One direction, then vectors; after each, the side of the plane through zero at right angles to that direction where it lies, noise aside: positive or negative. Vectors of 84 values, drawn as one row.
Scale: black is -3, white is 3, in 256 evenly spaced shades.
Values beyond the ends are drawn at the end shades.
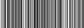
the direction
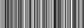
positive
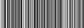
positive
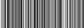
positive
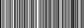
negative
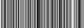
positive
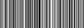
positive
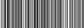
positive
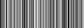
negative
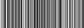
positive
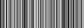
negative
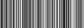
negative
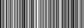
negative
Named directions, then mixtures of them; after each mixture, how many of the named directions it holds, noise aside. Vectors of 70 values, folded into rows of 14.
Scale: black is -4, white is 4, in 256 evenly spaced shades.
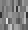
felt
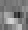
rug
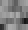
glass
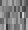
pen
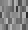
two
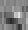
one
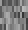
two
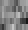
one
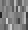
one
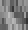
three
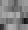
one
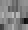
one
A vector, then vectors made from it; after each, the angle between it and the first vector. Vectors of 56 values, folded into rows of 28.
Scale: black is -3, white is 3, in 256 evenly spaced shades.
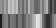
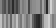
nearly opposite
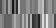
partly opposed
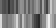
nearly opposite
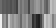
nearly opposite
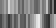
nearly parallel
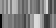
nearly parallel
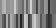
partly aligned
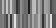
orthogonal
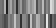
orthogonal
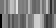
nearly parallel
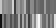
partly aligned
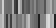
partly opposed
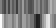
nearly opposite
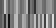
orthogonal
